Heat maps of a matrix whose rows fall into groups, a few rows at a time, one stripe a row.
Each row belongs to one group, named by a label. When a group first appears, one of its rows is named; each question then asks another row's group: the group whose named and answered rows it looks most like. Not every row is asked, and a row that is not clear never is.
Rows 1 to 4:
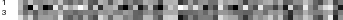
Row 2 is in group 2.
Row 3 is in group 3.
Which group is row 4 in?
3
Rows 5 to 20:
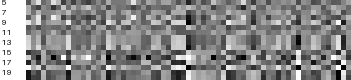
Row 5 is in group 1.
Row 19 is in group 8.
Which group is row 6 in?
2
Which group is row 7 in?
3
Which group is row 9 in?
3
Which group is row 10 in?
8
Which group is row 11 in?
1
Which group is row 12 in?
3
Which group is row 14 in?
3
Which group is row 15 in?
8
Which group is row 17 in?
8
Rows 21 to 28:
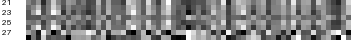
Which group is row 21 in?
1
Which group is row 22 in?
1
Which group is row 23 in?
1
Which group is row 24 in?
8
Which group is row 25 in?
1
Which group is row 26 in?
1
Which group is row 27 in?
2
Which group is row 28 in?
8
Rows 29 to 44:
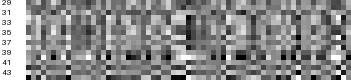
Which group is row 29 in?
1
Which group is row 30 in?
1
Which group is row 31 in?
2
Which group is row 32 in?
3
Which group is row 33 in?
3
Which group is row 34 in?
1
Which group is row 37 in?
1
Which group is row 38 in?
3
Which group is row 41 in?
3
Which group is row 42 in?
8
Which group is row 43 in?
3
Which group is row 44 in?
8
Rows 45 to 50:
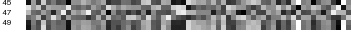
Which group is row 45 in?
8
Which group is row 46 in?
3
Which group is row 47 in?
2
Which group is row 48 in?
1
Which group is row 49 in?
8
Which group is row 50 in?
8
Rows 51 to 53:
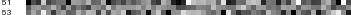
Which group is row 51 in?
8
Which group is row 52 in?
1
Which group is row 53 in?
2
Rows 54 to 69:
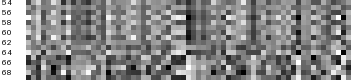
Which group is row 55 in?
3
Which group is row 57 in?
3
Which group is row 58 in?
1
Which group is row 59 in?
3
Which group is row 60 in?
3
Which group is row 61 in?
1
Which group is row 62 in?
3
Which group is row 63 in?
2
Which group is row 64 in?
3
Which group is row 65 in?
8
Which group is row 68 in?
2
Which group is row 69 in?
8
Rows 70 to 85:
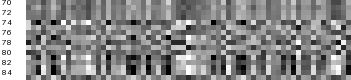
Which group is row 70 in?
1
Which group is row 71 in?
1
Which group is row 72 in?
1
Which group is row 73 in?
1
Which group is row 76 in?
1
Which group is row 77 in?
2
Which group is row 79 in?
3
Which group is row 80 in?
8
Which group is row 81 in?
2
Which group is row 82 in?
2
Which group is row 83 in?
2
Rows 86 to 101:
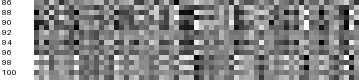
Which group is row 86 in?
2
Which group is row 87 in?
1
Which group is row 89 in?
1
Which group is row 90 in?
8
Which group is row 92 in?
1
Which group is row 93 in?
1
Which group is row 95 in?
1
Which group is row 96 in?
8
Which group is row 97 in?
3
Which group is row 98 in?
1
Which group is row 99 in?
3
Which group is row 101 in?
3
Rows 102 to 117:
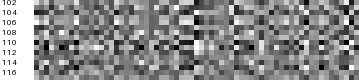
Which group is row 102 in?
3
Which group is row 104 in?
8
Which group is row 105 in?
3
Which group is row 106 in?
3
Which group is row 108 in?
1
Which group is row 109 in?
3
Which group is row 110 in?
8
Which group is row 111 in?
2
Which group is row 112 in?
8
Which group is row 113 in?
1
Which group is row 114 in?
1
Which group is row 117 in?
3
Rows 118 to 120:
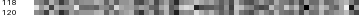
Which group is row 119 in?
3
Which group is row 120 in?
2
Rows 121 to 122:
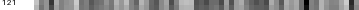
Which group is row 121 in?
3
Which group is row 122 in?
3
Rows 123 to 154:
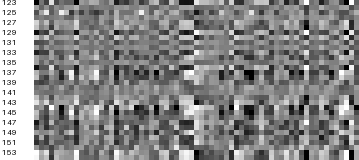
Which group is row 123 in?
8
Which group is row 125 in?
1
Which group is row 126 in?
1
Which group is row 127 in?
3
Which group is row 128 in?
3
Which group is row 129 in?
8
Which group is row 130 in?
3
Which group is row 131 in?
8
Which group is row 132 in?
3
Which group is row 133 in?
8
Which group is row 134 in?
2
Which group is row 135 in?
3
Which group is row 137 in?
2
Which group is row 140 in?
1
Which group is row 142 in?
3
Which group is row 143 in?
3
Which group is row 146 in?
2
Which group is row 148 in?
8
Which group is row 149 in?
2
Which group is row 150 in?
8
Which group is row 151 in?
8
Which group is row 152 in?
1
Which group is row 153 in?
3
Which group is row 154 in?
3
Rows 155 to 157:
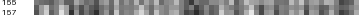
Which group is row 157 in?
1
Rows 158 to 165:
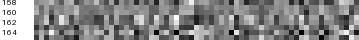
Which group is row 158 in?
2
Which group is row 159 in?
3
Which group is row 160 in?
3
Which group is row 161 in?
1
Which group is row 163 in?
8
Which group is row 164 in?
2
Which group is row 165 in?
8
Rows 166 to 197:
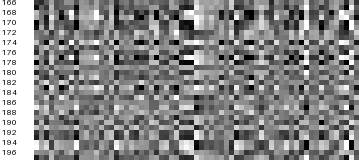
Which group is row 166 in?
8
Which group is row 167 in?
8
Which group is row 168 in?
2
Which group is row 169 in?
2
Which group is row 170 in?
8
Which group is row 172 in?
1
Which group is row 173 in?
1
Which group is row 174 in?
2
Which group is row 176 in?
8
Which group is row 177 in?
2
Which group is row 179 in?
3
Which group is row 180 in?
8
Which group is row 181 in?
2
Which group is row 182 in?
1
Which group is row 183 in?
2
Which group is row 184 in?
2
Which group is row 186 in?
3
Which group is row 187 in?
3
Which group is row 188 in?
1
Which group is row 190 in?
8
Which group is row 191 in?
3
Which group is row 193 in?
8
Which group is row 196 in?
2
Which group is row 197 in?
8
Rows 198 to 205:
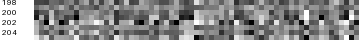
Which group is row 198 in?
8
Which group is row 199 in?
1
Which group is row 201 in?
8
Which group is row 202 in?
2
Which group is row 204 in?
2
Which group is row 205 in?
3
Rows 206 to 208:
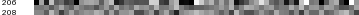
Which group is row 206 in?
8
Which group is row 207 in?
1
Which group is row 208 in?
2
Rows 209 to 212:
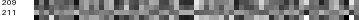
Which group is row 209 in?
8
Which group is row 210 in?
8
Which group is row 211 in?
3
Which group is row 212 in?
8
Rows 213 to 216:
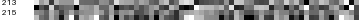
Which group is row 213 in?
3
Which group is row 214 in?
8
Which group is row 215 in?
2
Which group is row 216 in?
2
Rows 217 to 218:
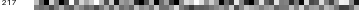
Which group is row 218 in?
1
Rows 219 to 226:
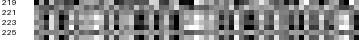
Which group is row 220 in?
1
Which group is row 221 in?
2
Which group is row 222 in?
2
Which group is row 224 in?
2
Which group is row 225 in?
1
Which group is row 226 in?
2
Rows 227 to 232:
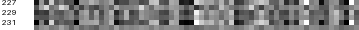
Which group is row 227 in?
8
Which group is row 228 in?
1
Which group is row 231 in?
8
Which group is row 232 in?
1
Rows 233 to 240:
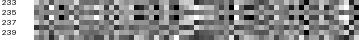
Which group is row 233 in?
3
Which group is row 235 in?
1
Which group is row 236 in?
2
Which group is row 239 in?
3
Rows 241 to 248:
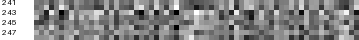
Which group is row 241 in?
1
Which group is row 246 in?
2
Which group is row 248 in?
2
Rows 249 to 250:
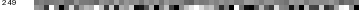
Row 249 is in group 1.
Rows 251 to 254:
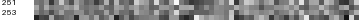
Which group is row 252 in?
3
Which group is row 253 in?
1
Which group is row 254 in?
8
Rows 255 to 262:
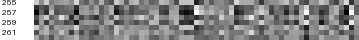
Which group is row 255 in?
3
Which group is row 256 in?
8
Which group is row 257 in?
8
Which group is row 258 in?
1
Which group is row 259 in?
8
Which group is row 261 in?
1
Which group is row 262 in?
3
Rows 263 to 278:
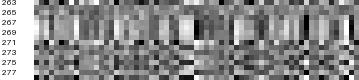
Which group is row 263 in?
2
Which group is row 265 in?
1
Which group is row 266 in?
3
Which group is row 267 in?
3
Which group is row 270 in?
3
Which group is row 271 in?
2
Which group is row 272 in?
8
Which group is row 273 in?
3
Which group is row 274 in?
2
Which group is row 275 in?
8
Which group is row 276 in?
2
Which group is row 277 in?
3
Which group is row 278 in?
8
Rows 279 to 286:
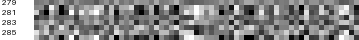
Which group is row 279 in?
1
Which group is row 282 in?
8
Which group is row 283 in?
2
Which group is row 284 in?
1
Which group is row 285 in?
3
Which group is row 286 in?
2
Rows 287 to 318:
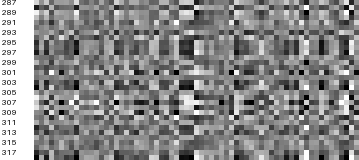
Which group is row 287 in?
3
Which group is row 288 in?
8
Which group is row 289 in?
3
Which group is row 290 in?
3
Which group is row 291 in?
1
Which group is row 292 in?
1
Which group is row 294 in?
1
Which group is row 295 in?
8
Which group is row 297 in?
8
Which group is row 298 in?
1
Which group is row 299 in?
3
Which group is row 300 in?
8
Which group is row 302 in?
1
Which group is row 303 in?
8
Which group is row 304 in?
8
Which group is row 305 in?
3
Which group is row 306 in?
3
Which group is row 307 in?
2
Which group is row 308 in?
3
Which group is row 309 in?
2
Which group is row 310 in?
1
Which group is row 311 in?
3
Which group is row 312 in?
8
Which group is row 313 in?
8
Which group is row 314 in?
3
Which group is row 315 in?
1
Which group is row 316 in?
1
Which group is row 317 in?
8
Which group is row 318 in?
8
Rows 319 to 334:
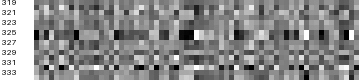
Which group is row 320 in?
1
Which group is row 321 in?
3
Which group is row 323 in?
1
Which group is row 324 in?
1
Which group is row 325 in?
8
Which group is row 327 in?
1
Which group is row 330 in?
1
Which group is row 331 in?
1
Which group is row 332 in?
2
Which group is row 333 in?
3
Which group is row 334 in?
3
